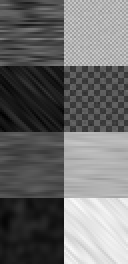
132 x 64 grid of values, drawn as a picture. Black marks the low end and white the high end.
The table splits into 4 rows of 2 panels. Panel 1,1: low, streaked across. Panel 1,2: high, checkered. Panel 2,1: very low, slanting down to the right, faint in contrast. Panel 2,2: low, checkered. Panel 3,1: low, streaked across, faint in contrast. Panel 3,2: high, streaked across, faint in contrast. Panel 4,1: very low, blotchy, faint in contrast. Panel 4,2: very high, slanting down to the right, faint in contrast.
